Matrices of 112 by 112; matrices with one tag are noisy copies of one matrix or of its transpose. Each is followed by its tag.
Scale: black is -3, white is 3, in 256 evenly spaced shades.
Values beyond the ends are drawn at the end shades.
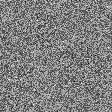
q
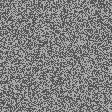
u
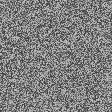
q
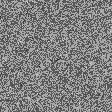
q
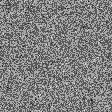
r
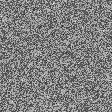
q
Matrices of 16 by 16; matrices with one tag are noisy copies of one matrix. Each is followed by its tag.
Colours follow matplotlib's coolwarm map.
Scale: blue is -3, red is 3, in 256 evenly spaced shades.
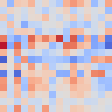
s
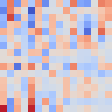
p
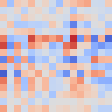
s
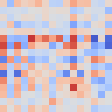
s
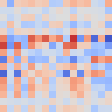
s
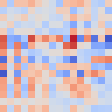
s
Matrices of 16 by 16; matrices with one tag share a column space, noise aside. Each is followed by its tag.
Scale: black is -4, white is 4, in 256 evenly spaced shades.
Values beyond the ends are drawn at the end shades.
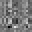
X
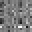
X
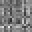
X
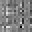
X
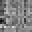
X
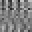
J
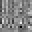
X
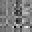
X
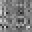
X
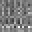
X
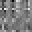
J
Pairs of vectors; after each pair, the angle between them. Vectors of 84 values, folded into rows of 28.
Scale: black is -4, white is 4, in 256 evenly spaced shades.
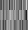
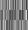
nearly opposite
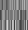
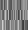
orthogonal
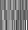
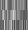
partly aligned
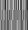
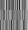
nearly opposite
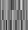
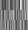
partly aligned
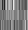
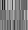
nearly parallel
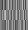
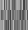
orthogonal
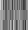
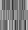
partly aligned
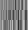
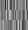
partly opposed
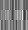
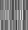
nearly parallel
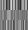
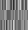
nearly opposite
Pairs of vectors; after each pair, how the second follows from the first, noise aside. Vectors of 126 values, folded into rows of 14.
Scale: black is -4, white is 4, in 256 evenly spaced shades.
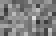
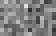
wrapped around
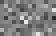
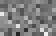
wrapped around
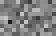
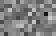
reversed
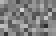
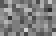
wrapped around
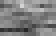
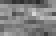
wrapped around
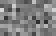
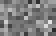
wrapped around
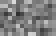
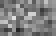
wrapped around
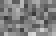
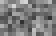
reversed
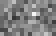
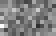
wrapped around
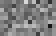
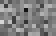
wrapped around
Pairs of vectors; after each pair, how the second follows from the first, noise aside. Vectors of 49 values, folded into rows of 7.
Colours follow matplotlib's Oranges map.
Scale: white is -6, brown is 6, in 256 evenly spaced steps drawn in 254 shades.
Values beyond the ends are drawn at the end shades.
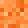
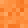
shrunk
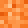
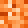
scaled up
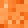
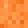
shrunk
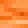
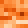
scaled up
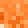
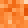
reversed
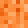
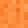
shrunk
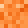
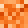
scaled up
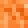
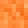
shrunk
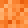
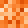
scaled up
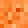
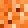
scaled up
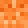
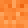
shrunk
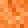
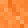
shrunk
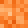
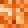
scaled up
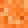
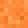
shrunk
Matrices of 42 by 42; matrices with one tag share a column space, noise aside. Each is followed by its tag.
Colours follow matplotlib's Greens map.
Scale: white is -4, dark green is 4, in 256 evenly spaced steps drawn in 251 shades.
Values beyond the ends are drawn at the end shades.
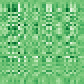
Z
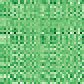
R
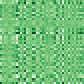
R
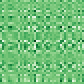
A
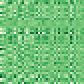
R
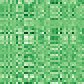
R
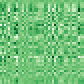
Z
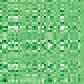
A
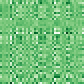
R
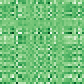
R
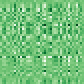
Z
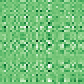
A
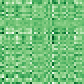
R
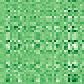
A
